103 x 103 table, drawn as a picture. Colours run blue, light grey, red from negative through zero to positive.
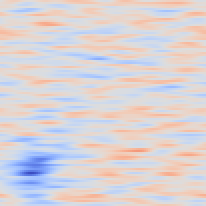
Neither half mirrors the other. One dip sinks in the bottom left. The bottom left is the ninth with the lowest average. Streaks run across, left to right.
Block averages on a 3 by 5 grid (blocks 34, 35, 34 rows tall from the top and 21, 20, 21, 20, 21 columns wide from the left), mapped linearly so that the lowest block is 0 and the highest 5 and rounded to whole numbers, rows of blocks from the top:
4 4 4 4 5 / 4 3 4 5 4 / 0 2 5 5 5
